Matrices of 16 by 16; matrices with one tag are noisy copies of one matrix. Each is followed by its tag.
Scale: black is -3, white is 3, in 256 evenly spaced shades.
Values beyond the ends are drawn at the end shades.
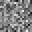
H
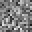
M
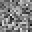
M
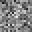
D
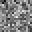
D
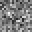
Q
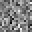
M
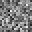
M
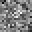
D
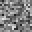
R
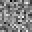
H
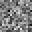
M
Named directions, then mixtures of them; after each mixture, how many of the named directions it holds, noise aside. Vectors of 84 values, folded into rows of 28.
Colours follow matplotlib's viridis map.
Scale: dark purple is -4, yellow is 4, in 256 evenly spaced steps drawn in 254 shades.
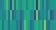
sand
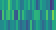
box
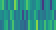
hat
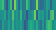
two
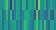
one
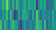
two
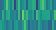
three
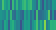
two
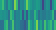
one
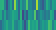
three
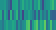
three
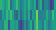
three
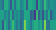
one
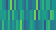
one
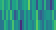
three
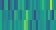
three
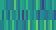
two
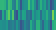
one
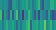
three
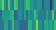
two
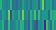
three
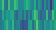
two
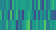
three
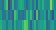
three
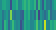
two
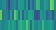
one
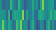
two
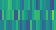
one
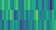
three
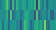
one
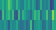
one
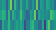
one
